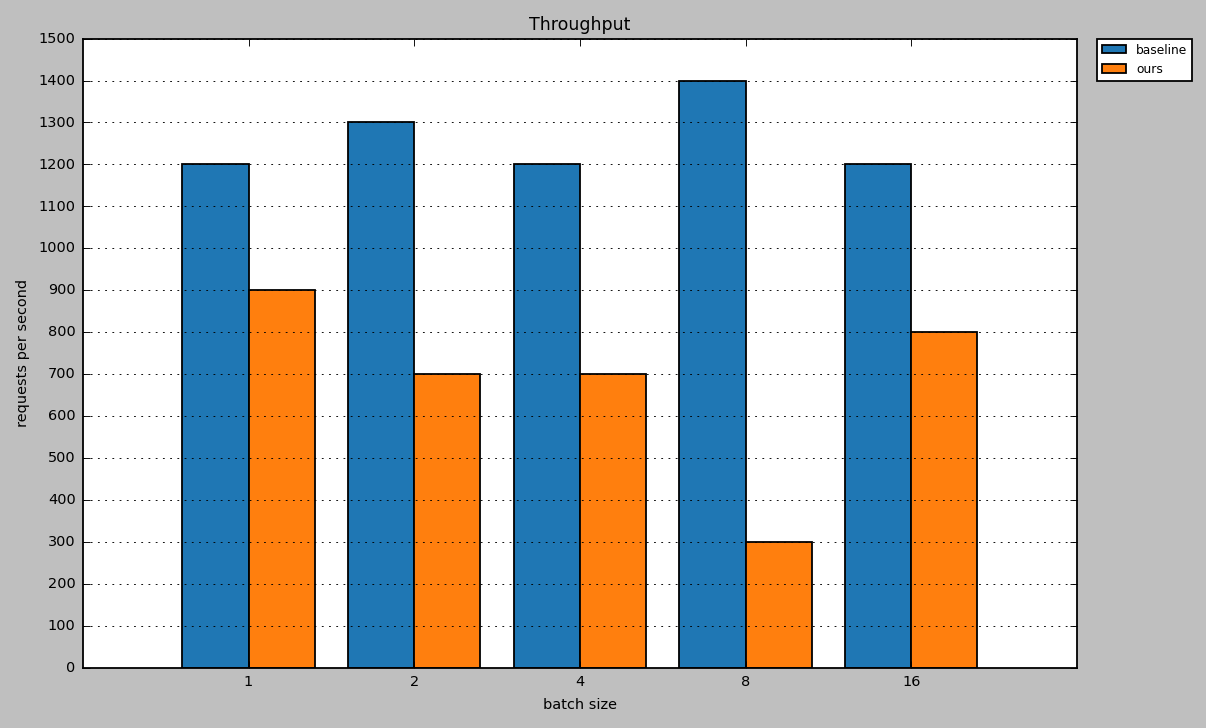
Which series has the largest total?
baseline
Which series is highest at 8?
baseline
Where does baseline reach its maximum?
8
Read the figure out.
Title: Throughput
x-axis: batch size, ticks 1 2 4 8 16
y-axis: requests per second, ticks 0 100 200 300 400 500 600 700 800 900 1000 1100 1200 1300 1400 1500
Legend: baseline, ours
Values:
baseline: 1200 1300 1200 1400 1200
ours: 900 700 700 300 800
